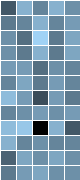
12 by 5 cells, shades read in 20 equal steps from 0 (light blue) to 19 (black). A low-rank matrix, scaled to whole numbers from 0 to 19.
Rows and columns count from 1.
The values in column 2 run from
1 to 9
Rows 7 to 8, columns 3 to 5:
12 5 8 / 5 6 5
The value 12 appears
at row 7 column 3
